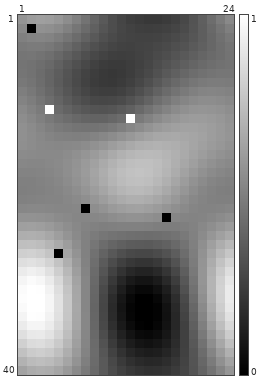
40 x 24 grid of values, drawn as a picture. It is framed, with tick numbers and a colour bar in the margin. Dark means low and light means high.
The ninth with the lowest average is the bottom middle. There are no regular stripes. Six lone cells stand out: two far higher and four far lower than their neighbours. The values follow a bell shape.
